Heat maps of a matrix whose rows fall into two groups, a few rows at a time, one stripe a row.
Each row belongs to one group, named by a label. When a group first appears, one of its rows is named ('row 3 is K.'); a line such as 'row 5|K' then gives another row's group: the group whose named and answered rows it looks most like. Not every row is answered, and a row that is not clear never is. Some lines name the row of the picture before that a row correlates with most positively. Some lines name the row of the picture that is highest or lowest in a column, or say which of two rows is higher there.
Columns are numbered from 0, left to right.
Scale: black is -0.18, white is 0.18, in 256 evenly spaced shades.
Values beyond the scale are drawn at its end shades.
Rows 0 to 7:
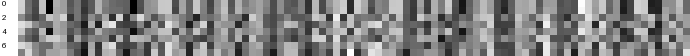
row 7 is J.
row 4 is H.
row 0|H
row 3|J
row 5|H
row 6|J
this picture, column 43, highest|5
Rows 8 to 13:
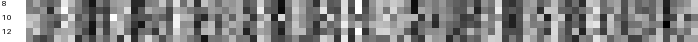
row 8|J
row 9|J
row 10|J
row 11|J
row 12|J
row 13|H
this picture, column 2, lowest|13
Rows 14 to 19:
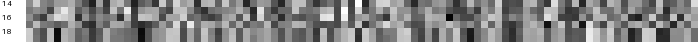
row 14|J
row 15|J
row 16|H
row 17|J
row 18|H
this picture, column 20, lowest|15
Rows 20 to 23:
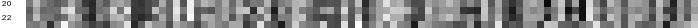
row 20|J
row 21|J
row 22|J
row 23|J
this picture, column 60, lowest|23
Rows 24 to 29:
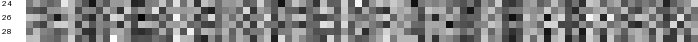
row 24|J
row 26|J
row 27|H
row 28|J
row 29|J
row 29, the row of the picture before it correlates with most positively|21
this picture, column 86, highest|28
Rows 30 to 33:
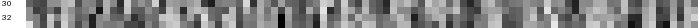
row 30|H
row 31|H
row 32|H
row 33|H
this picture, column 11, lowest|33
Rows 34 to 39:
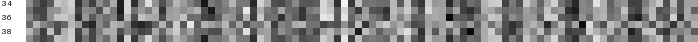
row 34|H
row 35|H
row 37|J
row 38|H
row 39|H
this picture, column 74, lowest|37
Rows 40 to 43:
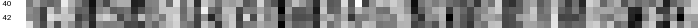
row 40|J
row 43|H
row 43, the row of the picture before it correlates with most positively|38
